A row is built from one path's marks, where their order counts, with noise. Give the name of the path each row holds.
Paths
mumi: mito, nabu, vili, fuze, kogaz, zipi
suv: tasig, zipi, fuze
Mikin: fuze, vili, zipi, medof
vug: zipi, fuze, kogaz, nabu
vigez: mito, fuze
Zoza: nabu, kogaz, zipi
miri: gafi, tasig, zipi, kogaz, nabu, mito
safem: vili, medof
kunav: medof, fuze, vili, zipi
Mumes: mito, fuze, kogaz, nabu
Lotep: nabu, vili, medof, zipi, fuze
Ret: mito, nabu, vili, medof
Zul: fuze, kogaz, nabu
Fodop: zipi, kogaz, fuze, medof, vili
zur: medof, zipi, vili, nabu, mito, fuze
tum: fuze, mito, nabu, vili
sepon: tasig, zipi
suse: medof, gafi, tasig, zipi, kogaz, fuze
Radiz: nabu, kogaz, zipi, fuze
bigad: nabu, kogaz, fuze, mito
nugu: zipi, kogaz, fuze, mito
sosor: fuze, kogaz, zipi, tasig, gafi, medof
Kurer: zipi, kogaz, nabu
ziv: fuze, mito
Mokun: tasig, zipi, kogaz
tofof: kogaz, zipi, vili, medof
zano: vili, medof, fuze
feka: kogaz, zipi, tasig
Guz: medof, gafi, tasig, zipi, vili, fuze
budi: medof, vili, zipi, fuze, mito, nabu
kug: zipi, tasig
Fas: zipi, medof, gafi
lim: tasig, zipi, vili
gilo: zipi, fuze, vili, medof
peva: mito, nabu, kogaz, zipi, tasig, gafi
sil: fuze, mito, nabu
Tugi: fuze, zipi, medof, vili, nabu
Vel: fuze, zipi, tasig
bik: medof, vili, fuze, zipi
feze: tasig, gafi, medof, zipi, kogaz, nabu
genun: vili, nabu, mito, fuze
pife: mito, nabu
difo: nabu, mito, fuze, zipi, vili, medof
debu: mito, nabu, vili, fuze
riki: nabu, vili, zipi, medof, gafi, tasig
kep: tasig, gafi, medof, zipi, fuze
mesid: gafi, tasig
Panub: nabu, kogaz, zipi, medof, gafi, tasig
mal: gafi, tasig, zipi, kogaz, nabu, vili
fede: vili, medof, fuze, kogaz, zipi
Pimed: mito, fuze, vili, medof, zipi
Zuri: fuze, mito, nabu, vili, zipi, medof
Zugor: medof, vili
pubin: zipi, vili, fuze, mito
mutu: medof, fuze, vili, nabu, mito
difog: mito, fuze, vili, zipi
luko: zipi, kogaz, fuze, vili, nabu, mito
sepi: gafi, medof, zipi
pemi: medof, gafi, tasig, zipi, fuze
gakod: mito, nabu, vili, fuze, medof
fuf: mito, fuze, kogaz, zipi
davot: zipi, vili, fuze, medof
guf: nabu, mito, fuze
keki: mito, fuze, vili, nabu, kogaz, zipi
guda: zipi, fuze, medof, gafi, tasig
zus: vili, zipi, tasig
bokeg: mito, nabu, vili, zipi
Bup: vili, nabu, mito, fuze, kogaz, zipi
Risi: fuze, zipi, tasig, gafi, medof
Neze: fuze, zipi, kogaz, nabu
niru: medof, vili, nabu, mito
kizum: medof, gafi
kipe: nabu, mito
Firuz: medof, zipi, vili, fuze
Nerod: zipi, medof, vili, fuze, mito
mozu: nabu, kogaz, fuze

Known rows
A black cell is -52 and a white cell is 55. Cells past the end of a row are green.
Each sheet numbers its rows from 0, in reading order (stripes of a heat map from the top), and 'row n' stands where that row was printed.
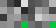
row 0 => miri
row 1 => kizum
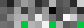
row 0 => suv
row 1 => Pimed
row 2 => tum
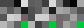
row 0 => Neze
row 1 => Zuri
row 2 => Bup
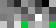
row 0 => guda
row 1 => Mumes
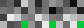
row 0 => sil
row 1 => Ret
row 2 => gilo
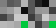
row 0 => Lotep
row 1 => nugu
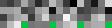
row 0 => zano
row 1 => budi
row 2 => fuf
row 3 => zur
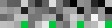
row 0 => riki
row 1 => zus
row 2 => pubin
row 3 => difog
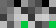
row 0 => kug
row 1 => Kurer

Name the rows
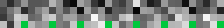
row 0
Fodop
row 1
difo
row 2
mumi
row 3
vigez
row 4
Tugi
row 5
genun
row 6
Fas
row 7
lim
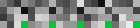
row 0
davot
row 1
Zugor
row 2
Risi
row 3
fede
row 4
safem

